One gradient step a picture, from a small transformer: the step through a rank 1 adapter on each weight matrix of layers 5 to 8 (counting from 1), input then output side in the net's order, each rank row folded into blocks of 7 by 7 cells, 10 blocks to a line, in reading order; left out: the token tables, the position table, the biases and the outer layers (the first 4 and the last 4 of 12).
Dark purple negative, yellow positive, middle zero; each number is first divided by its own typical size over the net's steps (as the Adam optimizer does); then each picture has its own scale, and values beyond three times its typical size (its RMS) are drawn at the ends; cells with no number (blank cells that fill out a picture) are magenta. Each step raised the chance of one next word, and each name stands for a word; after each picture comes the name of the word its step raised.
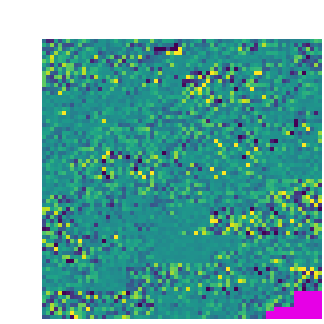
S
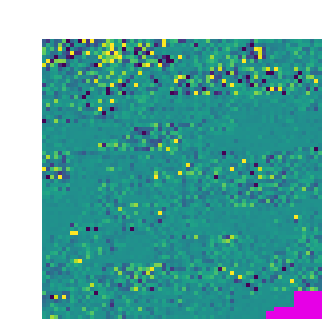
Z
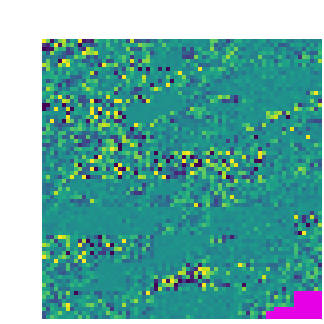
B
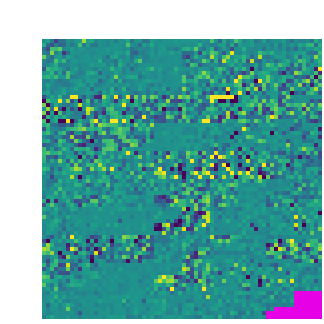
B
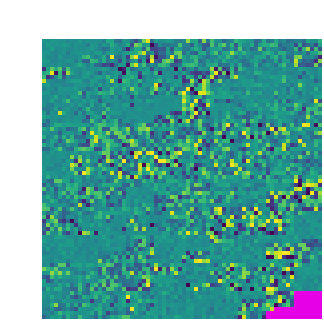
S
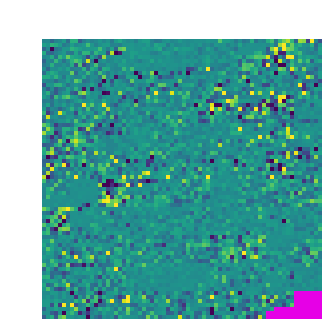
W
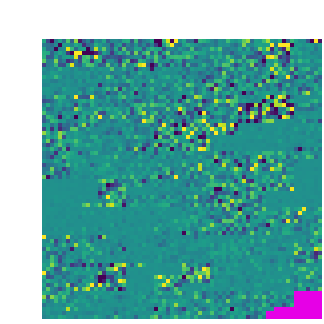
W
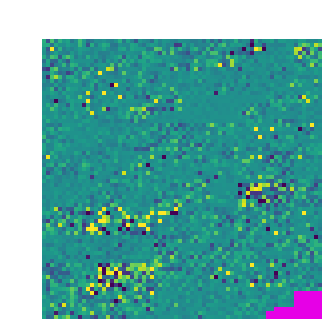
Z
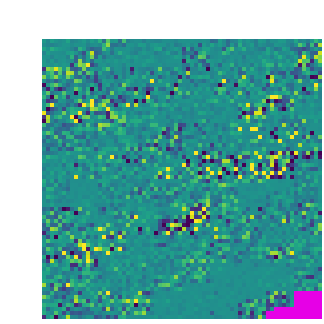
B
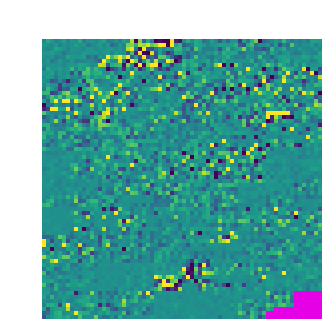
B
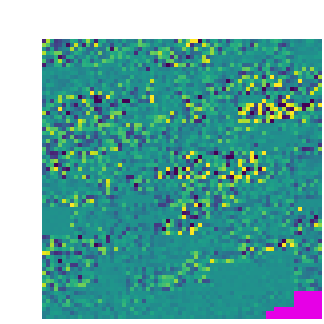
B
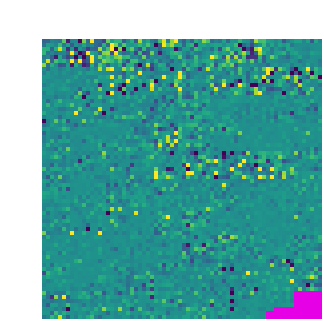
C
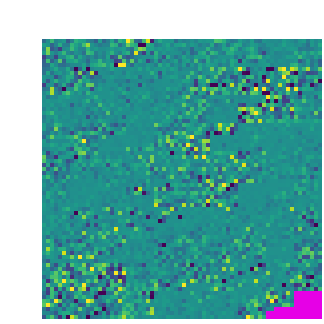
C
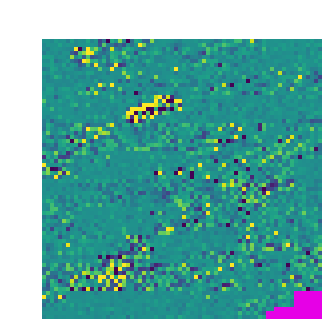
Z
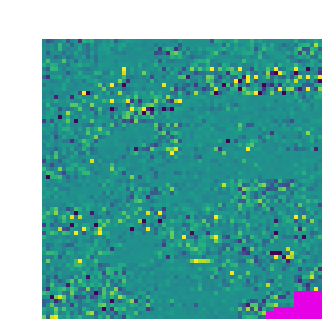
Z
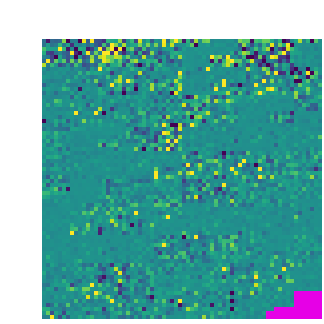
W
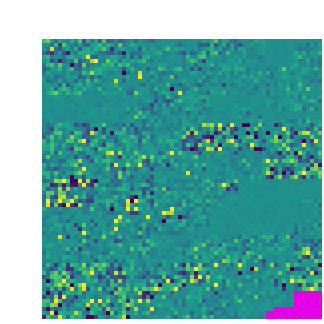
C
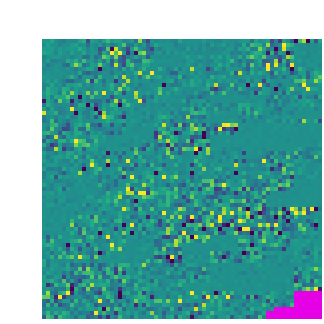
W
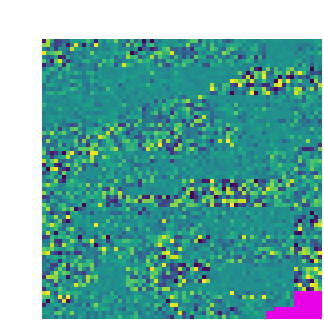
S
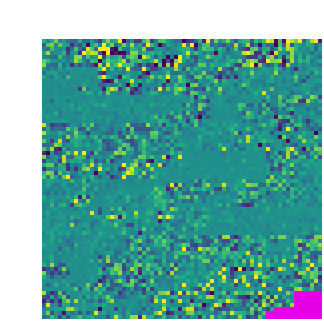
W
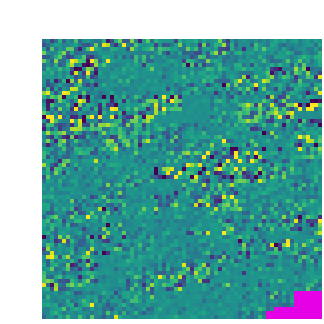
B
